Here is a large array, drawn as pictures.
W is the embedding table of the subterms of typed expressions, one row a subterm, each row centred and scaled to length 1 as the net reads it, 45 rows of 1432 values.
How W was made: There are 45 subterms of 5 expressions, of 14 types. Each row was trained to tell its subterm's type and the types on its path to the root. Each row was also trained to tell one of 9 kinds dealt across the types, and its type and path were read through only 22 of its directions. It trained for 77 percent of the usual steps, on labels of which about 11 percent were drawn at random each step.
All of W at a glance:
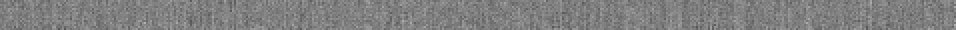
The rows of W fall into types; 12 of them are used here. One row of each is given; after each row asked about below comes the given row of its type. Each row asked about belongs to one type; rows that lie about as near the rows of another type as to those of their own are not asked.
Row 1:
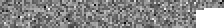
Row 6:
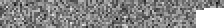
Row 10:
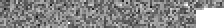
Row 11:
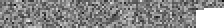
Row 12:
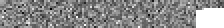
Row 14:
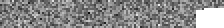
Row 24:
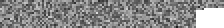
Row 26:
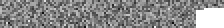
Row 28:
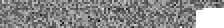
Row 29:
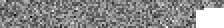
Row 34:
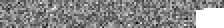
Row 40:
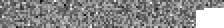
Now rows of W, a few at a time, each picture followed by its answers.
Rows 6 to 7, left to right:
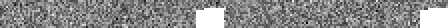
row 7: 29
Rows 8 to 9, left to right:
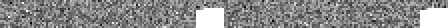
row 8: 34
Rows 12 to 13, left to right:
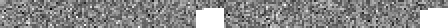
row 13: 40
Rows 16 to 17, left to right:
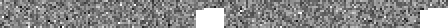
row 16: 12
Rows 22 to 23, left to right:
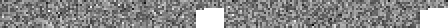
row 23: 24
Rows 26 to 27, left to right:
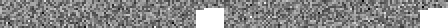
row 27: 24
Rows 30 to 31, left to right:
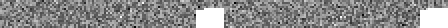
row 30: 26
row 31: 11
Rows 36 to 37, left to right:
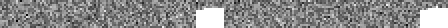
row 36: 29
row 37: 14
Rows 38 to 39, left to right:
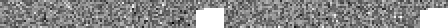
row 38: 11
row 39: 11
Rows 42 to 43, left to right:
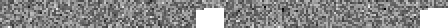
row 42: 24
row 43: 10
